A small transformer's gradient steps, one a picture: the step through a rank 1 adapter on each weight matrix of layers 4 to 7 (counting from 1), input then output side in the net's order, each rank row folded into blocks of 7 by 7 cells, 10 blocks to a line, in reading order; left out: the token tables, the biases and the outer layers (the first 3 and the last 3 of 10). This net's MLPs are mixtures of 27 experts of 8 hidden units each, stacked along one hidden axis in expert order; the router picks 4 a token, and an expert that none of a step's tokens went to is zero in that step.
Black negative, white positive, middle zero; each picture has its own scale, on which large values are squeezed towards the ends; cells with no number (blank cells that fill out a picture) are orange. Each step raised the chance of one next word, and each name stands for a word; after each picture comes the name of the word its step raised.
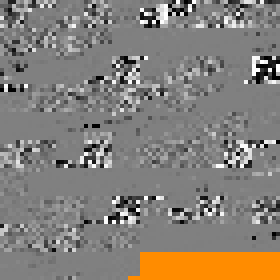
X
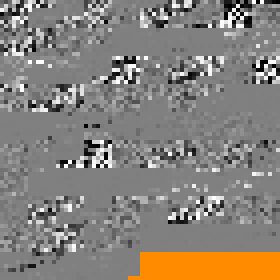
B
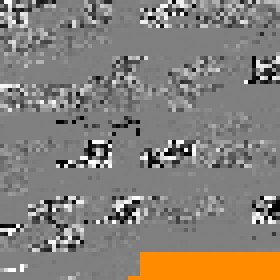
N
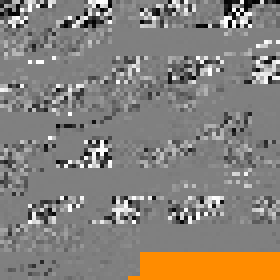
B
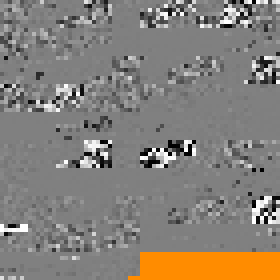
N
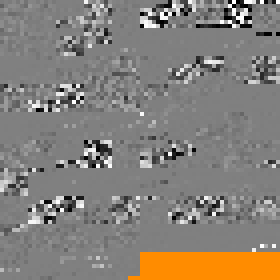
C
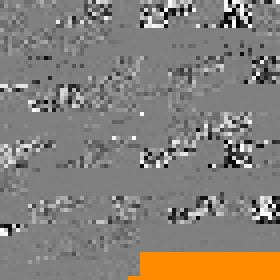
C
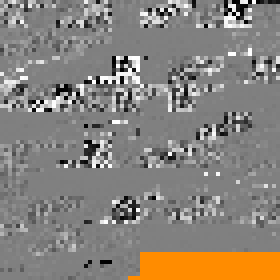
B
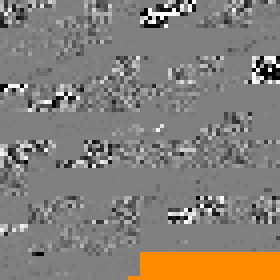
X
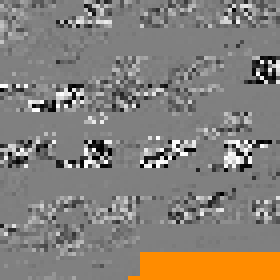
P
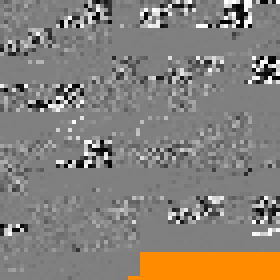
C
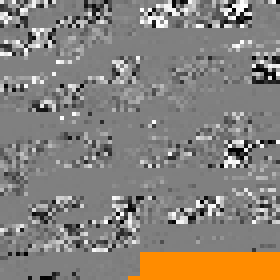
B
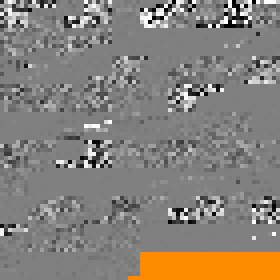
C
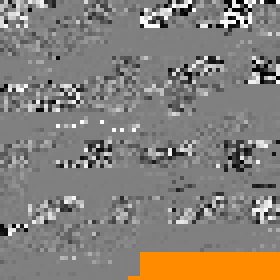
C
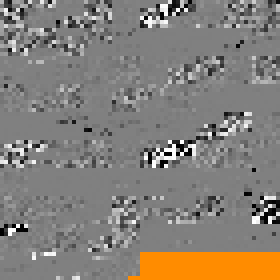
N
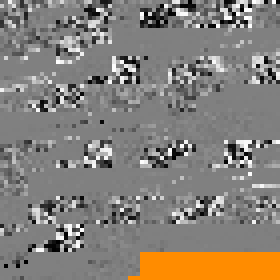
B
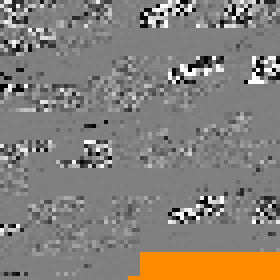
X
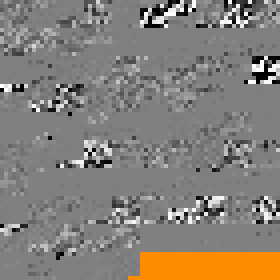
X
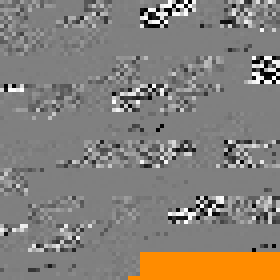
X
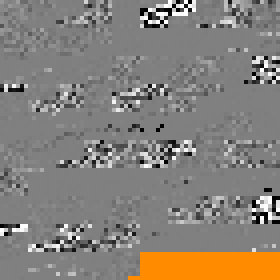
N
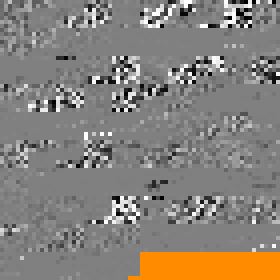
C
